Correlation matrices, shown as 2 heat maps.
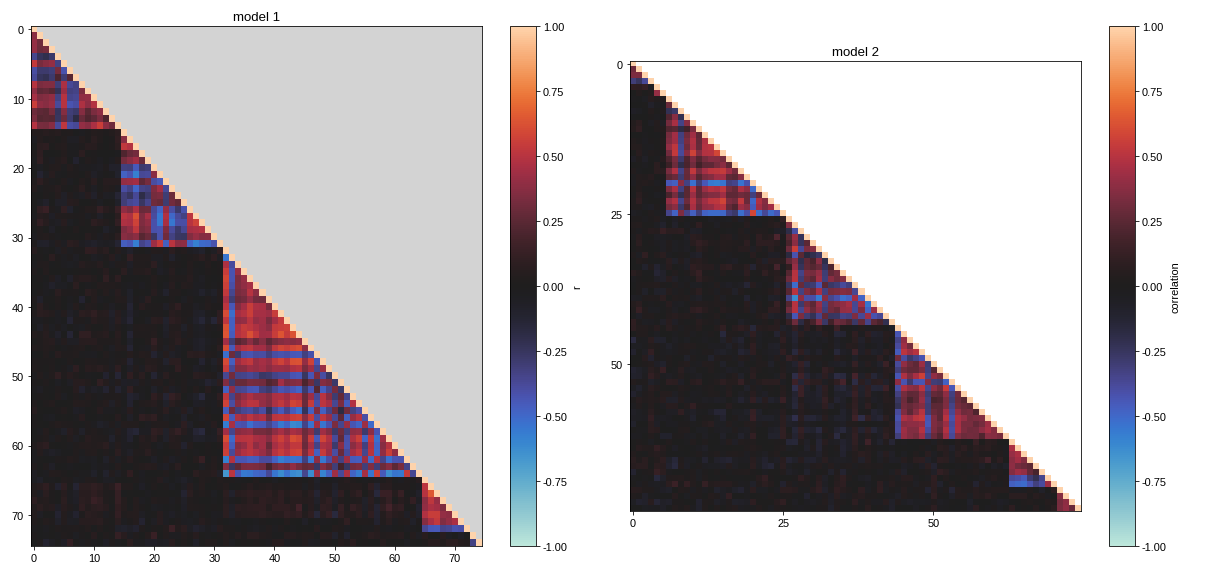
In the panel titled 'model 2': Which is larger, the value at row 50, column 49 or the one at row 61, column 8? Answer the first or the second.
the second
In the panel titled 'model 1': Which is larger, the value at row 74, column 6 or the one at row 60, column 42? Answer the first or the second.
the second
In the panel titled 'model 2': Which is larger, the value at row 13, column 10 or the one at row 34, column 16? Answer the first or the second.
the first
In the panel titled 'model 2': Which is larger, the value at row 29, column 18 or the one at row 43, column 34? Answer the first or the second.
the second
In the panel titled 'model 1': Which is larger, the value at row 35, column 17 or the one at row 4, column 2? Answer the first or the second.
the first
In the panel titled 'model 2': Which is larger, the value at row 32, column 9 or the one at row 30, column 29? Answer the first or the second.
the second
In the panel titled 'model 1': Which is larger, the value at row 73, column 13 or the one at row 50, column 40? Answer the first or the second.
the first
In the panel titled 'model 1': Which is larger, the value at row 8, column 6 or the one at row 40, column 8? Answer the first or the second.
the second
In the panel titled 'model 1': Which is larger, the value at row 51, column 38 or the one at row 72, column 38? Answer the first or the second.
the first
